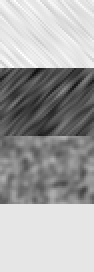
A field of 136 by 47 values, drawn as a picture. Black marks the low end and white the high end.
It is made of 4 by 1 panels. Panel 1,1: very high, slanting down to the right, faint in contrast. Panel 2,1: low, slanting up to the right. Panel 3,1: middling, blotchy. Panel 4,1: very high, flat.
